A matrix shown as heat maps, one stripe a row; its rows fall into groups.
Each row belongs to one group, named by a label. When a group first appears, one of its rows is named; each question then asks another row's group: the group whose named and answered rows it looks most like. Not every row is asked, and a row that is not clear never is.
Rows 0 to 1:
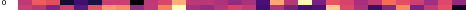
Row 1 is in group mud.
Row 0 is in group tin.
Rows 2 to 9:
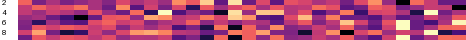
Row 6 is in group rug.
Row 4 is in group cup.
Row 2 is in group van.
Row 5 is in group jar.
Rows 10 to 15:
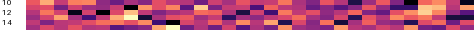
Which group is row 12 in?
tin
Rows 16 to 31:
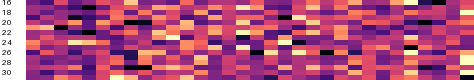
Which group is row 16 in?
rug
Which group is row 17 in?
jar
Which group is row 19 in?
jar
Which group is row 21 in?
mud
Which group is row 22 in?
jar
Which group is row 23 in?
tin
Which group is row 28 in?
rug
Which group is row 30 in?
rug
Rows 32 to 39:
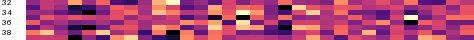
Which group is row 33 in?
jar
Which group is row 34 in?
jar
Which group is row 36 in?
van
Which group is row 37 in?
jar
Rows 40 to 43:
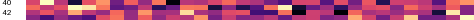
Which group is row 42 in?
mud
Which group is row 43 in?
rug
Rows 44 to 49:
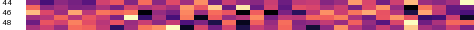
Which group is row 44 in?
rug
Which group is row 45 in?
van
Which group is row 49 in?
tin
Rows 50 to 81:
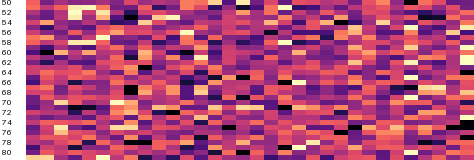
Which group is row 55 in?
rug
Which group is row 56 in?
mud
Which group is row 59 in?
rug
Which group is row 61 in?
rug
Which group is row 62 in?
rug
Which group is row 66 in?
jar
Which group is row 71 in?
jar
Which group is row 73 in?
rug
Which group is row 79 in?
jar
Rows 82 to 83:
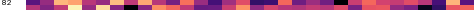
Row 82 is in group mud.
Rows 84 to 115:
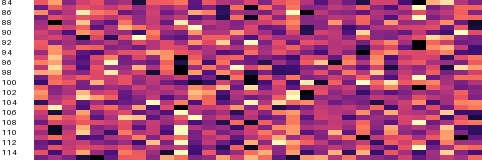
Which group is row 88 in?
cup
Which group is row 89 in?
mud
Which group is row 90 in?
mud
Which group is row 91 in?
tin
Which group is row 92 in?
van
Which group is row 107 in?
mud
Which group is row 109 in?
cup
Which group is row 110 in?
cup
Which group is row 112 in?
cup
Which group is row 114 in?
cup
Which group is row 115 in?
jar
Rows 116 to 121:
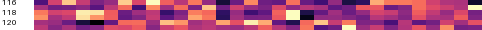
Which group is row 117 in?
rug
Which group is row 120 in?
jar
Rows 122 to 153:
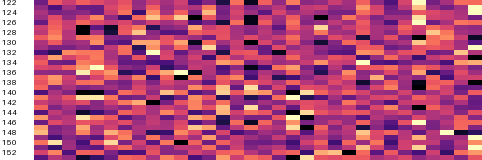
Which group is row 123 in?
rug
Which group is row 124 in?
rug
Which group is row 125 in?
tin
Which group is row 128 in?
tin
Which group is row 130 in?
tin
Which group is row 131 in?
rug
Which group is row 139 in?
van
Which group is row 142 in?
mud
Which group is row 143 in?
van
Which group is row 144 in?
jar
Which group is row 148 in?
cup
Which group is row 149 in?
rug
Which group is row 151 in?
rug
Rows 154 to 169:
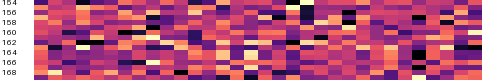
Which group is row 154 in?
jar
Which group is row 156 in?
mud
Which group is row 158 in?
mud
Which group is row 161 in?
tin
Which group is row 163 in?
cup
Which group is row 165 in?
van
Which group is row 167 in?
van
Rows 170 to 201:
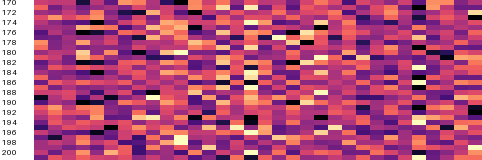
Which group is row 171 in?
van
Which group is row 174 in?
jar
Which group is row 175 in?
tin
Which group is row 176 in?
jar
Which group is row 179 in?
van
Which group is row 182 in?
jar
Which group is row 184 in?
jar
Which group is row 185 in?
van
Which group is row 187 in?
van
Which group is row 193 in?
tin
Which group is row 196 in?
jar
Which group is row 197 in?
cup
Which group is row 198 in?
tin
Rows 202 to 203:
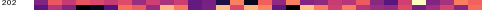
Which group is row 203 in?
jar
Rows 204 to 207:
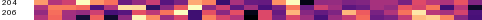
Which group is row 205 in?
mud
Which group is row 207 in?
tin
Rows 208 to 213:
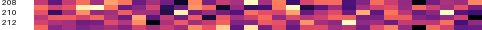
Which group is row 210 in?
cup
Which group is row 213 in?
van
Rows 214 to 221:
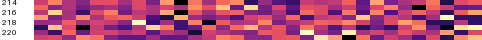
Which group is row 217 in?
cup
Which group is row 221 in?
mud
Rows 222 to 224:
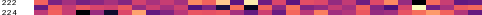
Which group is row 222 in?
van
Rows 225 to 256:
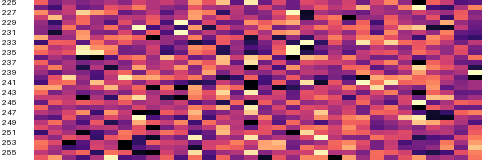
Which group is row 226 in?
rug
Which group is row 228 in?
mud
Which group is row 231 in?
cup
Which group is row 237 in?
van
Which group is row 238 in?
tin
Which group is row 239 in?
rug
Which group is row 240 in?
mud
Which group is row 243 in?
van
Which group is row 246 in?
van
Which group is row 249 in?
tin
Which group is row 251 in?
jar
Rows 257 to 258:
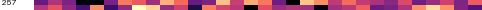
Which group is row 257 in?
jar
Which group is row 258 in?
tin
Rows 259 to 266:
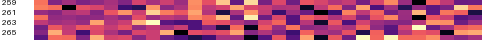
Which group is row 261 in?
mud
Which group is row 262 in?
van
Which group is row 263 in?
tin
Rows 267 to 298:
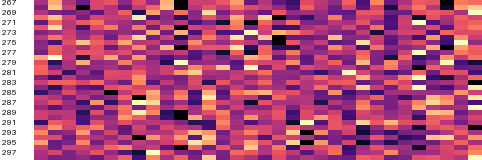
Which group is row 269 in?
rug
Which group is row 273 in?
cup
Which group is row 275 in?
mud
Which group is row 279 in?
cup
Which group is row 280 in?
van
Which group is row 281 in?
mud
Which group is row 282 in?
rug
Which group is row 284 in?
rug
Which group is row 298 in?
rug
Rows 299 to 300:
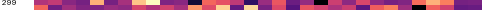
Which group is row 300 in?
van
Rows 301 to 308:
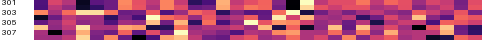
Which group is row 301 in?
jar
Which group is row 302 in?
jar
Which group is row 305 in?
cup
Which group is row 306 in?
cup
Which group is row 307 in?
cup
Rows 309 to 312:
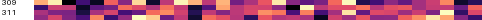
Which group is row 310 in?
jar
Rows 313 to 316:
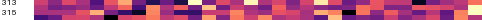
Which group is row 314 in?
rug
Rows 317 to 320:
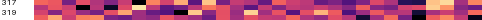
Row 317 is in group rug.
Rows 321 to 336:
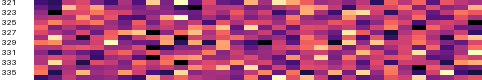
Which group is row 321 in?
cup
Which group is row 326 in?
van
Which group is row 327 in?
mud
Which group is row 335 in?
cup
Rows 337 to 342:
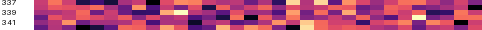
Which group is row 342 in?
jar
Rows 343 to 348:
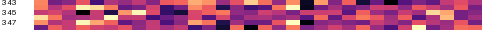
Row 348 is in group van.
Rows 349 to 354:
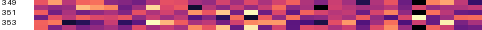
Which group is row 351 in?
van
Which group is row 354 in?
van
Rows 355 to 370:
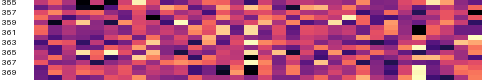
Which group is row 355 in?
tin
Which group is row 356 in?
jar
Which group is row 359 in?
cup
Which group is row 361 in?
van
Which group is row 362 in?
rug
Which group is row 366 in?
tin
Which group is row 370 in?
rug
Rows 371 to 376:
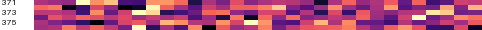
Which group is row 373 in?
tin
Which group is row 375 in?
jar
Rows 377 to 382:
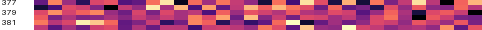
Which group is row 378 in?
cup
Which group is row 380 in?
van
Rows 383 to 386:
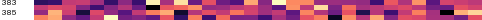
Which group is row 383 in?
cup
